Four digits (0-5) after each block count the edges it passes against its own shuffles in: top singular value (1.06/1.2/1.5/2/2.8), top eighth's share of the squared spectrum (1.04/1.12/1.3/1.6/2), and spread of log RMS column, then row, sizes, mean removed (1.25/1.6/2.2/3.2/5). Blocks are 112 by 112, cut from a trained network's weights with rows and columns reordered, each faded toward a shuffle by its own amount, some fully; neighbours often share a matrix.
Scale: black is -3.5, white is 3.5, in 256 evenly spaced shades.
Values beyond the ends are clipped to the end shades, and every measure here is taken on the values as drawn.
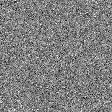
0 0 0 0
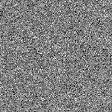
2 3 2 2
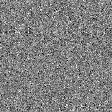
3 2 0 1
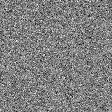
1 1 0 0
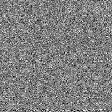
3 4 0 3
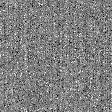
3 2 0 1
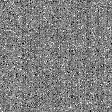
2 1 0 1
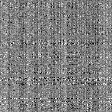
4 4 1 4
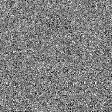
2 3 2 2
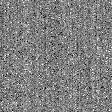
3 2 0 1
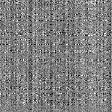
4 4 1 4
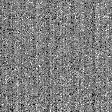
3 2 0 2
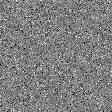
0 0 0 0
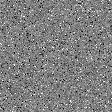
0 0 0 0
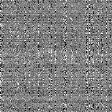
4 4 4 1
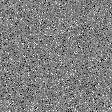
0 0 0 0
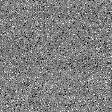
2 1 1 0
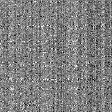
4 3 0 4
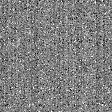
3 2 0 2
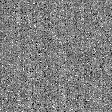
2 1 0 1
